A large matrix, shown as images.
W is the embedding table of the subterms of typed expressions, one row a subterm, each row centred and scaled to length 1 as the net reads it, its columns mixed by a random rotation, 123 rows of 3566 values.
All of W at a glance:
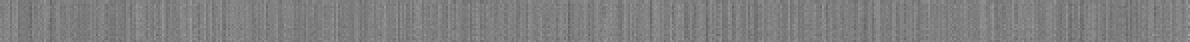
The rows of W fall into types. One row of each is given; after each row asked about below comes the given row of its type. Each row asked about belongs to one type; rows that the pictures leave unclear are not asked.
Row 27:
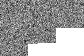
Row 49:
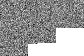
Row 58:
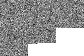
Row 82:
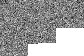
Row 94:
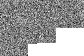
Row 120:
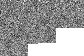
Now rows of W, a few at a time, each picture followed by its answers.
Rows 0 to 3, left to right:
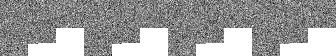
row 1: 49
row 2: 120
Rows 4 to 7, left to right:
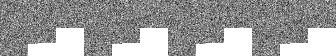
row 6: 94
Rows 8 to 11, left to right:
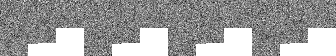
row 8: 120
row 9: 49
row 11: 58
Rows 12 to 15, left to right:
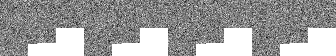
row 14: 27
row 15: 58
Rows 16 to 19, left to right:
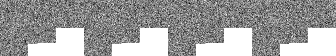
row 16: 27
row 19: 94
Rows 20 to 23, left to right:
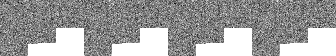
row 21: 82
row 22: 49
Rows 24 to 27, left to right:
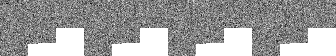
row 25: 49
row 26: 82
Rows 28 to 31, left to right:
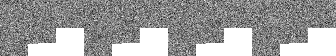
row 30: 94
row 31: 94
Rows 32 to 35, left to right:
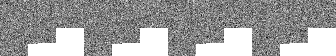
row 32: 49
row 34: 82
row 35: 58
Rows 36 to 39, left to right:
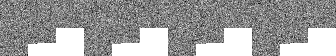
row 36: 49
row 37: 27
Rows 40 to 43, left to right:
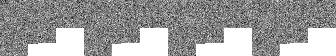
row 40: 82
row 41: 94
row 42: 94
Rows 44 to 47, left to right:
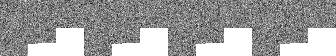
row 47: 27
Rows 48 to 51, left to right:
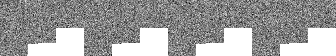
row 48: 82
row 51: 94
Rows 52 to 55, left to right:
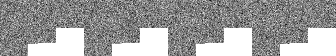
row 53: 120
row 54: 94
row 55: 58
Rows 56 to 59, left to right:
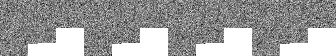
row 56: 27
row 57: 49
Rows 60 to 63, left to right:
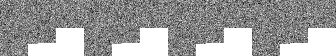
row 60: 120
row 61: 27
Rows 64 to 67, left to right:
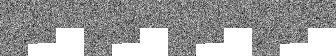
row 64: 27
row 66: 49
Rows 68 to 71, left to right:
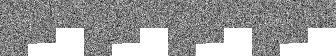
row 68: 49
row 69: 27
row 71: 94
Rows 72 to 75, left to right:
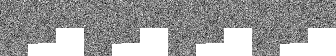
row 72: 120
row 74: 120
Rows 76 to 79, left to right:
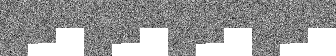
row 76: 120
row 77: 94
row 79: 58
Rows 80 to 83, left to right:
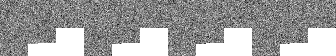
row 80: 120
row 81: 58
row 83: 49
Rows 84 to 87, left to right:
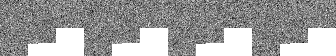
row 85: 27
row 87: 49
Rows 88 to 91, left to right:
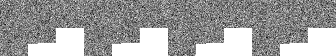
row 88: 120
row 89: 94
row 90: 27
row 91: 58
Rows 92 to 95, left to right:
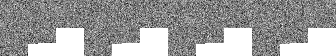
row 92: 49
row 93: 27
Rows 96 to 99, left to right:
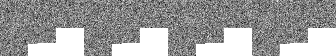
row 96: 27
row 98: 94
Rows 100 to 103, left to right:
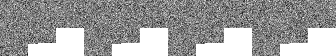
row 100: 49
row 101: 94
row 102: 94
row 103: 120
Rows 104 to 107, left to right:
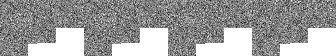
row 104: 58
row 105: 58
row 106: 94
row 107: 120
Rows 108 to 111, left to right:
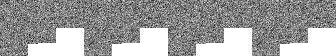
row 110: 27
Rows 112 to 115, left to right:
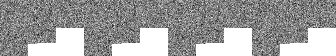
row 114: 58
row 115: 27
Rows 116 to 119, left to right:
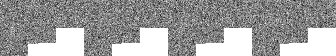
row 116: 27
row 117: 58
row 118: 27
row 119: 94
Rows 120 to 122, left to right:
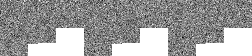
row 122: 58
